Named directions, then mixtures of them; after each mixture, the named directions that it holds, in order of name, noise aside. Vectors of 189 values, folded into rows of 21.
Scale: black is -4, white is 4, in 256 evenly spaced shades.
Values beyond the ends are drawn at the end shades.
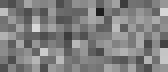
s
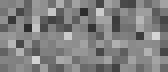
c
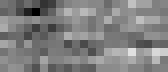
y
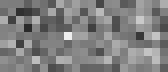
c, y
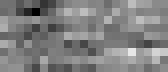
y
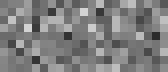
c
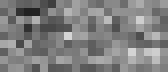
c, y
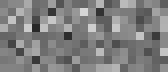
c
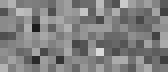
c, s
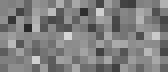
c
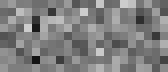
c, s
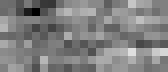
y
